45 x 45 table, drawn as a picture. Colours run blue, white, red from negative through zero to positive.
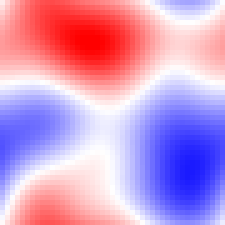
Ninth with the lowest average: bottom right. Grain: smooth. Lone odd cells: none. Ninth with the highest average: top middle. Stripes: none.
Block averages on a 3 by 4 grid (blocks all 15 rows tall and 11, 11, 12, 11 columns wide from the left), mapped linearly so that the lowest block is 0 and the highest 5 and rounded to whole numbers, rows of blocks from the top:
4543 | 1221 | 2310
